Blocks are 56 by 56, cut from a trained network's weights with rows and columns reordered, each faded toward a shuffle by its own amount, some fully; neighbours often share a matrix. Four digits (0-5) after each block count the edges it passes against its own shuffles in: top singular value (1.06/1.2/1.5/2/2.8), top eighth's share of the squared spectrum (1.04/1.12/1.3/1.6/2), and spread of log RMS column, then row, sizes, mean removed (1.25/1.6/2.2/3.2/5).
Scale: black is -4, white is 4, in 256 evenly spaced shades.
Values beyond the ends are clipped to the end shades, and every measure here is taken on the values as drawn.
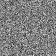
0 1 0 0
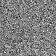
0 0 0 0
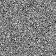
0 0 0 0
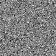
0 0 0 0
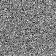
0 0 0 0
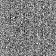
2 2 1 1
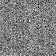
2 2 0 1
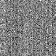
3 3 1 2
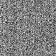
2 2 0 1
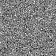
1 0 0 0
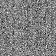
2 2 0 1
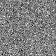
0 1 0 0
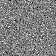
0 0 0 0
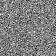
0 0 0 0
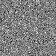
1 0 0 0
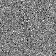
1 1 1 0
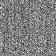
2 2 0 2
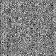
2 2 0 2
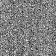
1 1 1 0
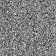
0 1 0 0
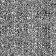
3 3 0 2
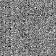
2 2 0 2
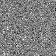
2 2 1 0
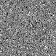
0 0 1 0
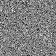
1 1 0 0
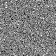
0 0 1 0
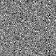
2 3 2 0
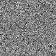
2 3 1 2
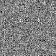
2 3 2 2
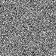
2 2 0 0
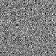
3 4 1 2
